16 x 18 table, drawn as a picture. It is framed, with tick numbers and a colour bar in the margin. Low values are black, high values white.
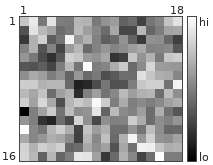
No regular stripes run through it. The halves do not mirror each other. No overall slope runs across the table.
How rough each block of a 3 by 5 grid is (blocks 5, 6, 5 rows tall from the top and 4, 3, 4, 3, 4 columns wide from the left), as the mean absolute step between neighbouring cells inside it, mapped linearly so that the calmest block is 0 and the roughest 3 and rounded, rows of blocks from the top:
2 1 0 2 0
1 2 2 1 1
1 3 1 3 1
